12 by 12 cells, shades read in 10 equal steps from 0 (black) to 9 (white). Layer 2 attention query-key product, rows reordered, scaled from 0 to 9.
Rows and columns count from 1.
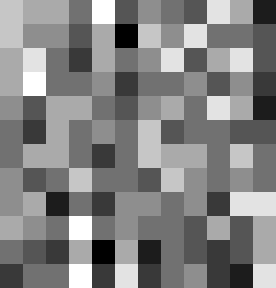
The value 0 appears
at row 2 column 6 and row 11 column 5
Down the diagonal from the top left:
7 5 4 4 4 4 7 7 5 6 3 8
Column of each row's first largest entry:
5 9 2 2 10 7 7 4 11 4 4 4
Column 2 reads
6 5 8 9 3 2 6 3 6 5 3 4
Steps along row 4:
up down same up down up same up down up down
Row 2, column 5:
6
